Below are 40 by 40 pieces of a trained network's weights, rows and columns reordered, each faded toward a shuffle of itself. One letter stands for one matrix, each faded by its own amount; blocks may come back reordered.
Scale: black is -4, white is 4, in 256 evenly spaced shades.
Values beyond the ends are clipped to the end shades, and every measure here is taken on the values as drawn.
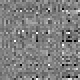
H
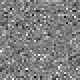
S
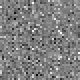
S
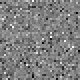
S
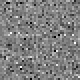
S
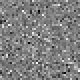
S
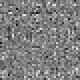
S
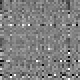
H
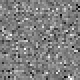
S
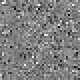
S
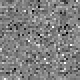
S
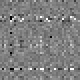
H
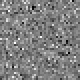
S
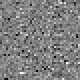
S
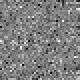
S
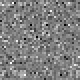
S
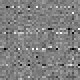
H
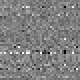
H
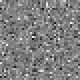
S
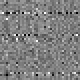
H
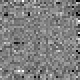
H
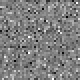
S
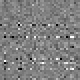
H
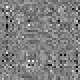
H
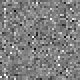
S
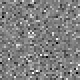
S
